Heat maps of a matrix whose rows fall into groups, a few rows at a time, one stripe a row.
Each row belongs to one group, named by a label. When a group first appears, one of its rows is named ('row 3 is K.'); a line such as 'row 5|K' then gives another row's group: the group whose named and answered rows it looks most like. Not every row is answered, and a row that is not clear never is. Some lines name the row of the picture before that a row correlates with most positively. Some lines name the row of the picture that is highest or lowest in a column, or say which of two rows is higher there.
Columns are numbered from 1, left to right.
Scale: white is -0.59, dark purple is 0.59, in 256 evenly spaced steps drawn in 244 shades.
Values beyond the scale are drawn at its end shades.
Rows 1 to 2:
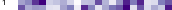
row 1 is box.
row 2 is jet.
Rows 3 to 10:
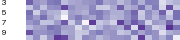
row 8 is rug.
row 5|jet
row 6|jet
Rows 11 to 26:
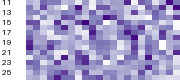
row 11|rug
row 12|jet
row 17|jet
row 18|jet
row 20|box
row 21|jet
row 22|box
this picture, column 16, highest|18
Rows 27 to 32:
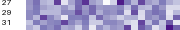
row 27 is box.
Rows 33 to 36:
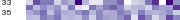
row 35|rug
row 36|rug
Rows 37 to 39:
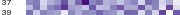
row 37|box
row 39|jet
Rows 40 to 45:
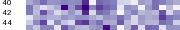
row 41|box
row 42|jet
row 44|rug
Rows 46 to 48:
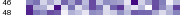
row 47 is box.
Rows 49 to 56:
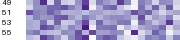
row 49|rug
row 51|box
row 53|rug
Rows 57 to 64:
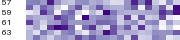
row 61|box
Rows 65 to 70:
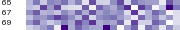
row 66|rug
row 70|box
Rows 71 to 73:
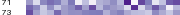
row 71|rug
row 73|box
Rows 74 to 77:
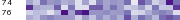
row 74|rug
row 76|box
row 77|rug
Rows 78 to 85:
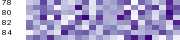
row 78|rug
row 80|rug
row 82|jet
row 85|box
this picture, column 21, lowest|83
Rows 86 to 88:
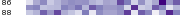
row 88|rug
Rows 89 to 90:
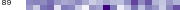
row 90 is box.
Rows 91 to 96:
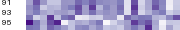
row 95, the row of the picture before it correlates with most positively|89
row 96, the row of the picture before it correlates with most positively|89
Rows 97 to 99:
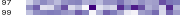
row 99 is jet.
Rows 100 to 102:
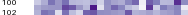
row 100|rug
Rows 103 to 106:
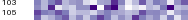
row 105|box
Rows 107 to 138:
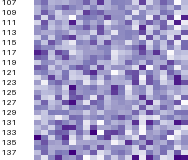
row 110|jet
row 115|jet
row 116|jet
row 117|box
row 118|box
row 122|rug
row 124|box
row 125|box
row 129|rug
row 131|rug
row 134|box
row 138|rug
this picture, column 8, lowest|138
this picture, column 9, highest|133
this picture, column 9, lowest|126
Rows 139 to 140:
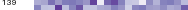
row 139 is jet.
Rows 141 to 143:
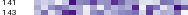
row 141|box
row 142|rug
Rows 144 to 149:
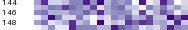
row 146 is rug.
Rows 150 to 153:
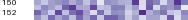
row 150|rug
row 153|jet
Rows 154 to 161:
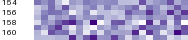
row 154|jet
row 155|rug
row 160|rug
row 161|box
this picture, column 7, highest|158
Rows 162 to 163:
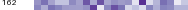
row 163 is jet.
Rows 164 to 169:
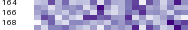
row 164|rug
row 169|rug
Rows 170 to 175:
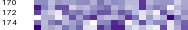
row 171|box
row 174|box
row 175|box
